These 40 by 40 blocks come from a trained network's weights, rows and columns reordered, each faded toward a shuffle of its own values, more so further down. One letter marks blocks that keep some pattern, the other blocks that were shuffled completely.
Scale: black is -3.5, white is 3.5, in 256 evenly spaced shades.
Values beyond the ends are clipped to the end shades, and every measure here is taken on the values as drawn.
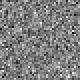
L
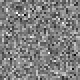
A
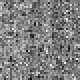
A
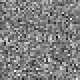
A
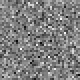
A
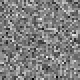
L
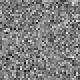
A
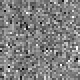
A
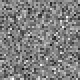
L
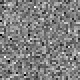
L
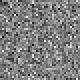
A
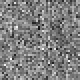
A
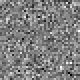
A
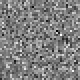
L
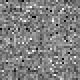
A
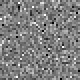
L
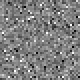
L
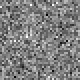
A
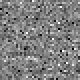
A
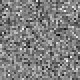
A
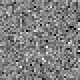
L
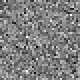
A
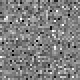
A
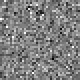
L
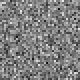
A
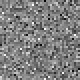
L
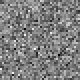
L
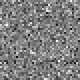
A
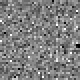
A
